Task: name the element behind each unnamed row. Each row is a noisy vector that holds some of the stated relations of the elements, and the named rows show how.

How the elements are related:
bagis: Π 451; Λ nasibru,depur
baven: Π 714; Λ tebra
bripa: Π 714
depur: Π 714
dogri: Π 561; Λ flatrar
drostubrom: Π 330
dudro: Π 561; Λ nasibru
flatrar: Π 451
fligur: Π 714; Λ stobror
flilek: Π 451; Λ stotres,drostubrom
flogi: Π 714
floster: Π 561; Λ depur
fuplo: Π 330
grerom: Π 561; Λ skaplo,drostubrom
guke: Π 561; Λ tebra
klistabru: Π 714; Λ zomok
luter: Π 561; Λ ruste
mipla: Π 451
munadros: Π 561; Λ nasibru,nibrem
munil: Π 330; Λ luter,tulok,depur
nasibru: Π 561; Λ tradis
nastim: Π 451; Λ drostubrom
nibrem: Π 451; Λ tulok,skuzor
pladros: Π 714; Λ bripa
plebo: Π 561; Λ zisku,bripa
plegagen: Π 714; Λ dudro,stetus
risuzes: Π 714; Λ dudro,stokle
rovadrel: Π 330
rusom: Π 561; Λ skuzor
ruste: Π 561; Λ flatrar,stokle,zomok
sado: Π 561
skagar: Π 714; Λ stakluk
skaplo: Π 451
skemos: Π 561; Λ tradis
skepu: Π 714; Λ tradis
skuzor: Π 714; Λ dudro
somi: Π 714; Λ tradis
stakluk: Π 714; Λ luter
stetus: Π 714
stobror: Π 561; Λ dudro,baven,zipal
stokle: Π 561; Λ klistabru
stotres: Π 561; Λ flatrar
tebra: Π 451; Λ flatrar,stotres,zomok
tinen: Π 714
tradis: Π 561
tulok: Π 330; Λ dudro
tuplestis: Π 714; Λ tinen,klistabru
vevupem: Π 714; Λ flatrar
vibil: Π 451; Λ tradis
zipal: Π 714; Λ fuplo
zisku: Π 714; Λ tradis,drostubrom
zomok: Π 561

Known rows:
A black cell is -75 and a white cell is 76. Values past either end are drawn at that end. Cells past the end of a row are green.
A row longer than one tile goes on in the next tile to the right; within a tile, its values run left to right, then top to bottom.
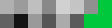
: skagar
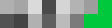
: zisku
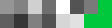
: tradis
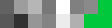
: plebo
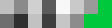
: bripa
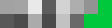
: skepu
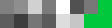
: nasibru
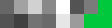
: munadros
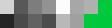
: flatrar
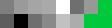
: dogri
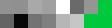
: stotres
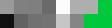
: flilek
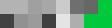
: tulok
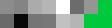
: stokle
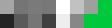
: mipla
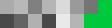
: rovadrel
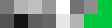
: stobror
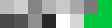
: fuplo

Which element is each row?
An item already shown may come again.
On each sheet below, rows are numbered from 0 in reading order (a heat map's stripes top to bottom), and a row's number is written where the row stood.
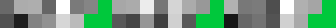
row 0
grerom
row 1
plegagen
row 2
skaplo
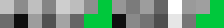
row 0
stakluk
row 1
vibil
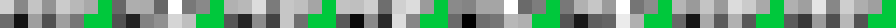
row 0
klistabru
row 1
grerom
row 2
fligur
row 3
zipal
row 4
luter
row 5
stobror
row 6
tuplestis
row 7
risuzes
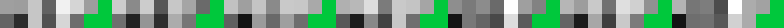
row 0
pladros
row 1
depur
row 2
vevupem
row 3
fligur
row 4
bagis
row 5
flogi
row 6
skaplo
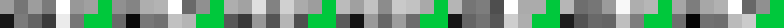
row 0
nibrem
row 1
stokle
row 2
risuzes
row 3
vevupem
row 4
skaplo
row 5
tebra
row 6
zomok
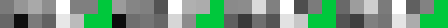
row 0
sado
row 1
nastim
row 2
dudro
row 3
skemos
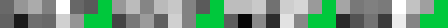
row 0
floster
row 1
munil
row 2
zipal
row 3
mipla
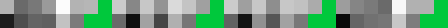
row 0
tebra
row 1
tinen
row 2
baven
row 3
flilek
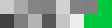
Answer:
drostubrom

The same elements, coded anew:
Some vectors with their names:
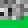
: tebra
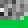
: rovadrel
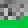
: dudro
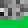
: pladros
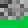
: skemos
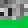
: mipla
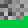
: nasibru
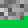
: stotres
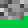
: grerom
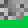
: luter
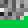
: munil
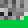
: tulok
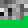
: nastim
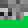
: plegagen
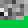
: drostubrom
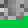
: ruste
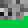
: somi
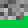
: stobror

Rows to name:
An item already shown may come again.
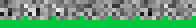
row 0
bagis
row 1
flatrar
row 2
vevupem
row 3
nasibru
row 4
skemos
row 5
nibrem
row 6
floster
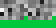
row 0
flilek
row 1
fuplo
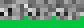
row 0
skaplo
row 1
flogi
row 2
risuzes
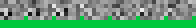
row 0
depur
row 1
bagis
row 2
skaplo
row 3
zomok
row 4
nasibru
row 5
rovadrel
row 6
plebo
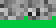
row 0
stokle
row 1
bripa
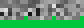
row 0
baven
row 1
vibil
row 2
sado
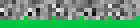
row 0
rovadrel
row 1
nastim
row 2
tuplestis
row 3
nibrem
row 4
tradis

